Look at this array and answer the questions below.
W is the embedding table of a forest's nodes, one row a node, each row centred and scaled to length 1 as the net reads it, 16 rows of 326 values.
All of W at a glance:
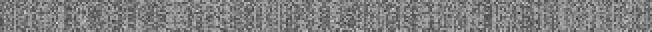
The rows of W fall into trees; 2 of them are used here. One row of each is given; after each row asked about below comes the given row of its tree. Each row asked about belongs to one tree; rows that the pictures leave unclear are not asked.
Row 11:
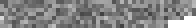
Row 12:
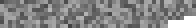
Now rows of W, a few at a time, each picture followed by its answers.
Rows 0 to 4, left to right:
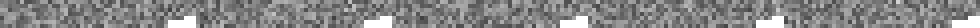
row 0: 12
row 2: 11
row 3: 12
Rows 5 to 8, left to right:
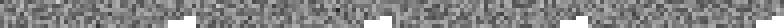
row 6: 11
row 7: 12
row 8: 12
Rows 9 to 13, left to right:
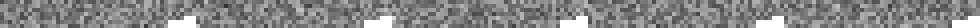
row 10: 12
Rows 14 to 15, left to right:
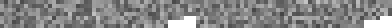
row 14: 11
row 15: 11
